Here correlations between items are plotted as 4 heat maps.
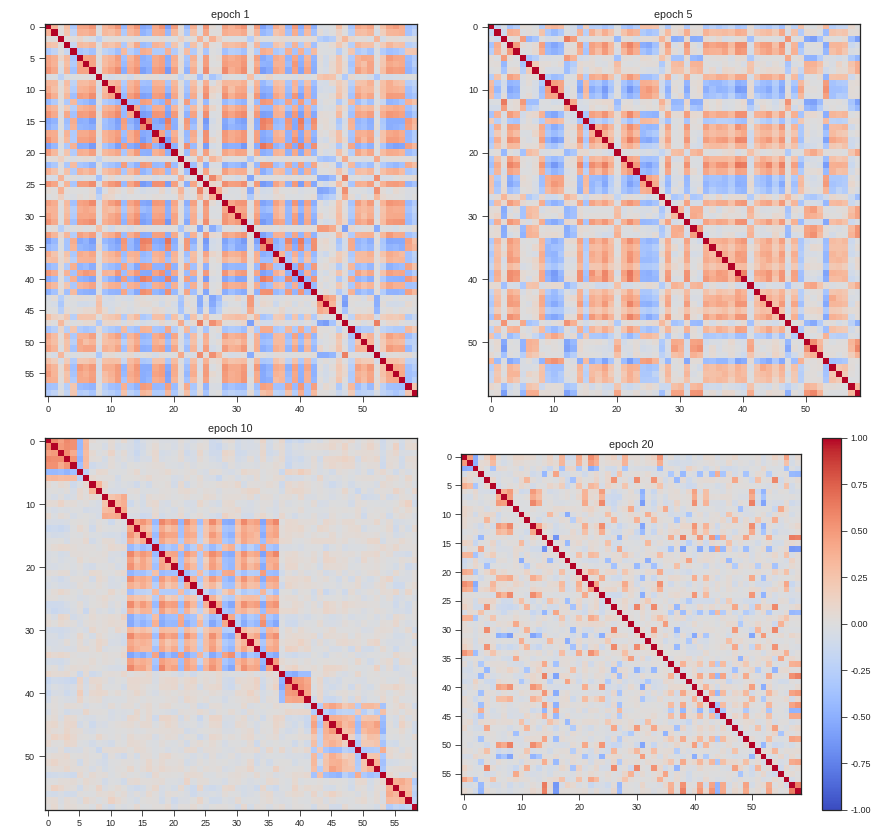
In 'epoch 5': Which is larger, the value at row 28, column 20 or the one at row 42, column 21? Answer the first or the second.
the second
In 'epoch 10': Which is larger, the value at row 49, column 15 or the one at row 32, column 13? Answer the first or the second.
the second
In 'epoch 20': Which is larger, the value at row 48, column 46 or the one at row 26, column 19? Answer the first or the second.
the first
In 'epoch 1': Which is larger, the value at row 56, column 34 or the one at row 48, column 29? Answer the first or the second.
the second
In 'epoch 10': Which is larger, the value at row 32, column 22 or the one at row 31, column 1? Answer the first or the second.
the first
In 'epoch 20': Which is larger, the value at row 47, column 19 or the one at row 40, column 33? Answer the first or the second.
the second
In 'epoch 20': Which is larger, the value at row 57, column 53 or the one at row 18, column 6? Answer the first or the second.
the first
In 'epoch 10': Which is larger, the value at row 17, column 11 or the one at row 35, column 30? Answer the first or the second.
the second
